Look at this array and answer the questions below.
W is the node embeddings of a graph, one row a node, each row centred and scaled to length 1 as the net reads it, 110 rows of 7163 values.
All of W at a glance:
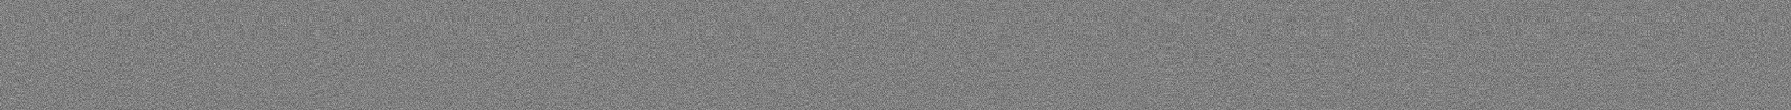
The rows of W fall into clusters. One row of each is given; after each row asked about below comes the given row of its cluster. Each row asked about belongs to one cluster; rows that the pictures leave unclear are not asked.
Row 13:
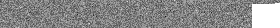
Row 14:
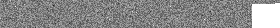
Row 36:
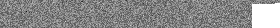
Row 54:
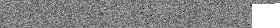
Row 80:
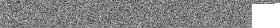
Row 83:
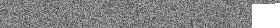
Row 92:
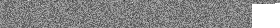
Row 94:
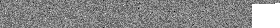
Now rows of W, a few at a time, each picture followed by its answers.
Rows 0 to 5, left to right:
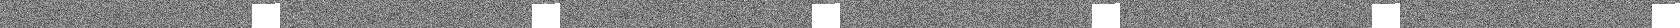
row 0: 14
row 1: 80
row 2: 94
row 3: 54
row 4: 83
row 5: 94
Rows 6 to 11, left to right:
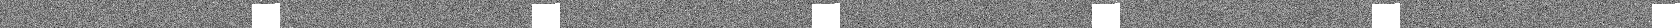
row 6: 83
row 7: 80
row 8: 83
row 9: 36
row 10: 54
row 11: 92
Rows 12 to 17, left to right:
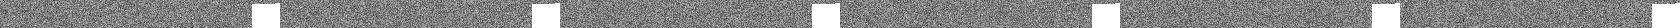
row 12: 83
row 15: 13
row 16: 54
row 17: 92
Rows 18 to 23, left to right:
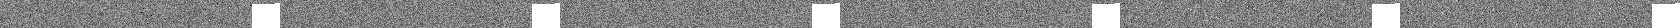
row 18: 54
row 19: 92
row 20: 92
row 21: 92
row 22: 83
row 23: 36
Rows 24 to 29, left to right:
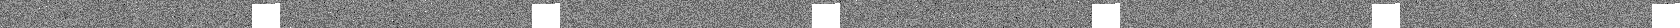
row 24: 94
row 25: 14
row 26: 80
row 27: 94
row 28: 80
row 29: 92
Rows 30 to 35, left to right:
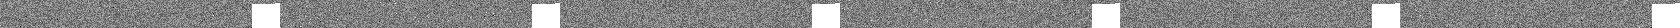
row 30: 14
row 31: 14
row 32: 83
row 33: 83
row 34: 14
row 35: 14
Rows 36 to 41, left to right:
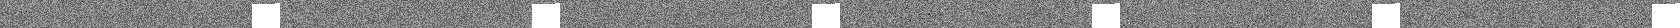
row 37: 80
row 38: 14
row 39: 54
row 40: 36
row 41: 94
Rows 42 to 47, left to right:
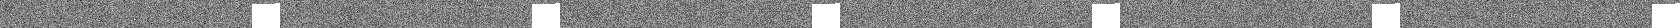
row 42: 92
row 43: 54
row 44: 13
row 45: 36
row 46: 36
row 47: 94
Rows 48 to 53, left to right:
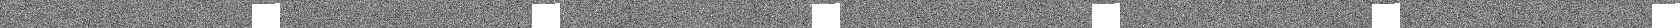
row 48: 94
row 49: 14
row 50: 54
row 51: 92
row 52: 83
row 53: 94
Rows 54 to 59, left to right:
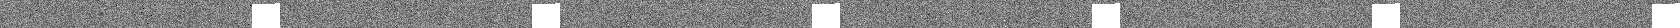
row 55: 13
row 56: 54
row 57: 54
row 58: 94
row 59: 83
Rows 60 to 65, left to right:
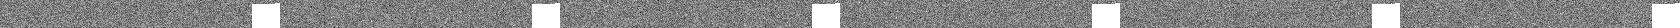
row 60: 13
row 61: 83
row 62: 94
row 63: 14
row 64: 14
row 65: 92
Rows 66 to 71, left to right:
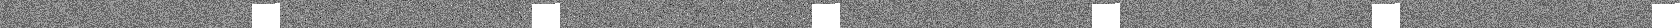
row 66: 92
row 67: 80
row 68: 83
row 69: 13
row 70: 36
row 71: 36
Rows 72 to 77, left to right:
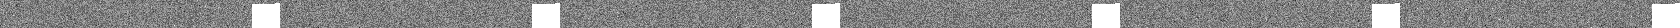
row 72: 54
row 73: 92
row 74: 94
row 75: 14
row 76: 92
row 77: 83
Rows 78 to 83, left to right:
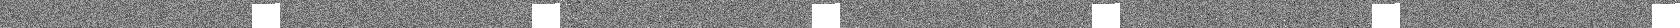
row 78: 13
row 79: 92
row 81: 13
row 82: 54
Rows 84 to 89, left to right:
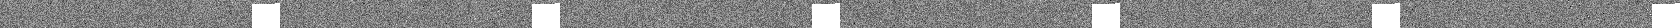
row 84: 36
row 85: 36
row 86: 83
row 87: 13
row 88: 36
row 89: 14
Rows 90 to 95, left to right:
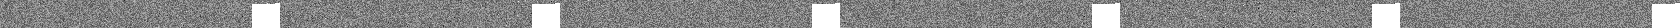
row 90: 92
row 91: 94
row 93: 13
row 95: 14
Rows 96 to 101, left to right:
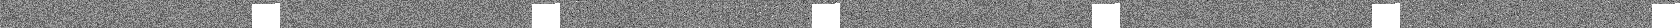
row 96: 14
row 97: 80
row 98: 54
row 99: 36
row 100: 94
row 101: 80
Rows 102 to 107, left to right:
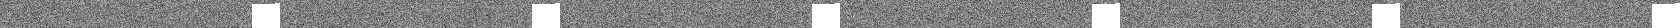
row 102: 13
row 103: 54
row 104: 54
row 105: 80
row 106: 94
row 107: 92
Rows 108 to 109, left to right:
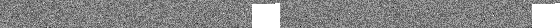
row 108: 13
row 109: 14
